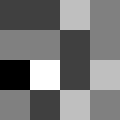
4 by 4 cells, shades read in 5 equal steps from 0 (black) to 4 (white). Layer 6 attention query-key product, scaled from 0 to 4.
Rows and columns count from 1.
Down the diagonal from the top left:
1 2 1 2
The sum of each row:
7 7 8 8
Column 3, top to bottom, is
3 1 1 3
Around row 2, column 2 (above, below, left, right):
1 4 2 1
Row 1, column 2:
1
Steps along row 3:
up down up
